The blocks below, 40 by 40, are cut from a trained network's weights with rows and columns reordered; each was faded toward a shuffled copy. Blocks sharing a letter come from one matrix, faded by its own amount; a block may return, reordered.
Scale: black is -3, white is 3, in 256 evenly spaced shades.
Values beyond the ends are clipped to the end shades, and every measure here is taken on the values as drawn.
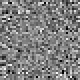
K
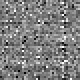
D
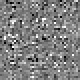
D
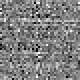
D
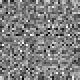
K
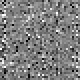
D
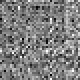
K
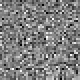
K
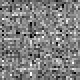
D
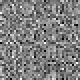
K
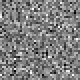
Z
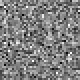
Z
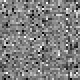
D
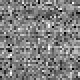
D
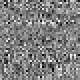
K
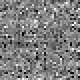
D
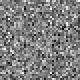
Z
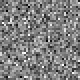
Z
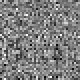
K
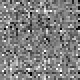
D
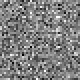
Z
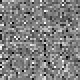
D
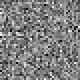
Z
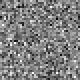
Z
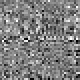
K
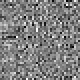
K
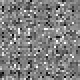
D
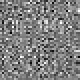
K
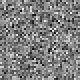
Z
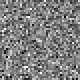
Z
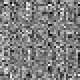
K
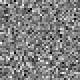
Z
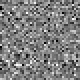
K
